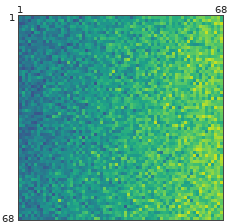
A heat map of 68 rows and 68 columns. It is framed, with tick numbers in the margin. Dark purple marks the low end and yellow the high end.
There are no regular stripes. The texture is fine-grained noise. Overall the values sit about 60% of the way up the scale. The field climbs toward the right.
